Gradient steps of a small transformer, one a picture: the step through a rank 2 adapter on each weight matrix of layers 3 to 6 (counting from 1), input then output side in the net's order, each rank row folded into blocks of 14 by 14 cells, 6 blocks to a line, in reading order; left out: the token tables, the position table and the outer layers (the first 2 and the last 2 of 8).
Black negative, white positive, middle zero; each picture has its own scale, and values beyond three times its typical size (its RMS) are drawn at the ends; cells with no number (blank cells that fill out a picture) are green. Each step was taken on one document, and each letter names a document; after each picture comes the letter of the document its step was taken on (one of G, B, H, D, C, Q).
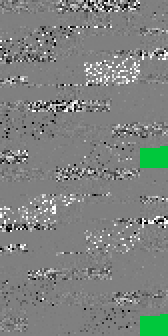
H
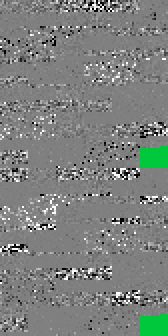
H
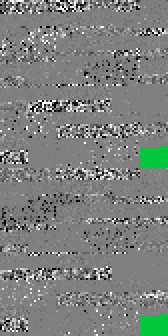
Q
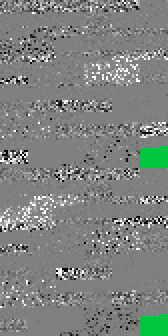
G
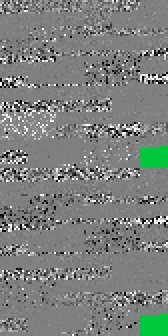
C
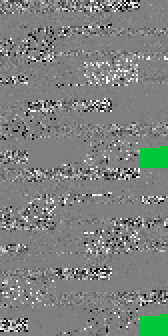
G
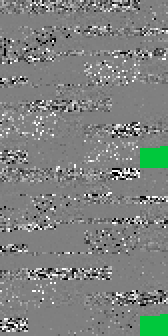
H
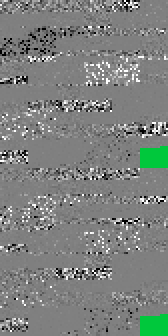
G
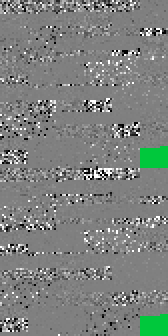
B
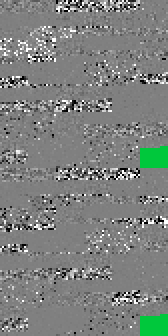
H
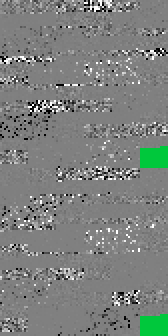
B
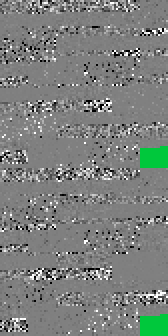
Q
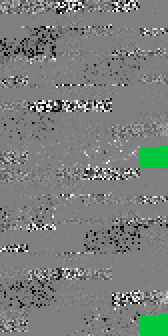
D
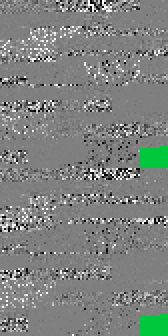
C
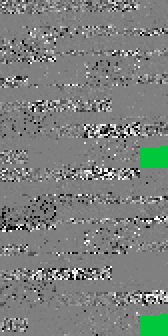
Q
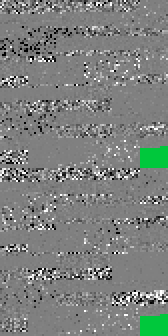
Q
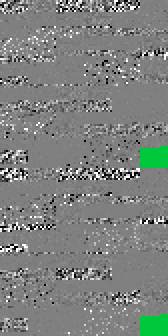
C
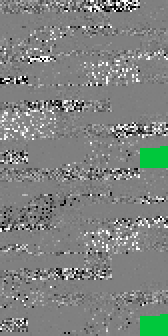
G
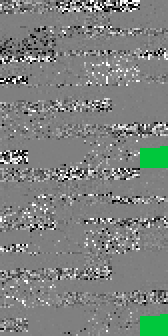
G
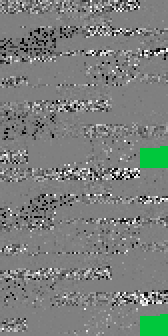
C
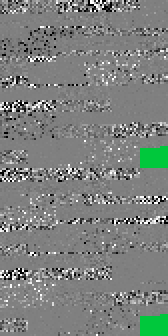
C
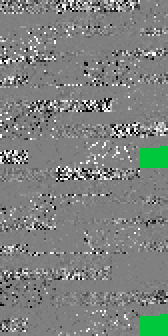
B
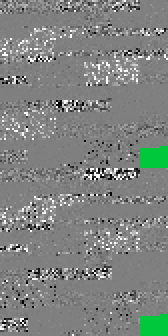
G
